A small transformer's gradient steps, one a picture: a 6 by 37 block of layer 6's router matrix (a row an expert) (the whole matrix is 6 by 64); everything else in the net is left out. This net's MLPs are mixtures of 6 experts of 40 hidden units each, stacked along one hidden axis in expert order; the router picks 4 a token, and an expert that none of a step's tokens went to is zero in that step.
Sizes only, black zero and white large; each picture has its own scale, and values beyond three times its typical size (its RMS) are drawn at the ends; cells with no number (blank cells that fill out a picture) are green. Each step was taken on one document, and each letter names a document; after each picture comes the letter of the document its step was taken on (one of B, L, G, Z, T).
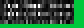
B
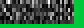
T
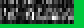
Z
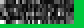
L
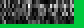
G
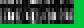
T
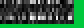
T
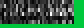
G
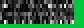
G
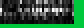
Z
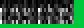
L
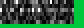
Z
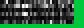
B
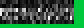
L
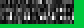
T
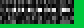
Z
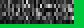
G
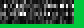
B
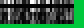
T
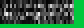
G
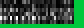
Z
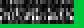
T
